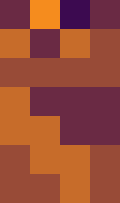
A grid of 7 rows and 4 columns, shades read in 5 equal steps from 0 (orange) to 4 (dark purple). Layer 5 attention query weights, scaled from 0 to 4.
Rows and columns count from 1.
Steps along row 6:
down same up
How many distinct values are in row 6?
2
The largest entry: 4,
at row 1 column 3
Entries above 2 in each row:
3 1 0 3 2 0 0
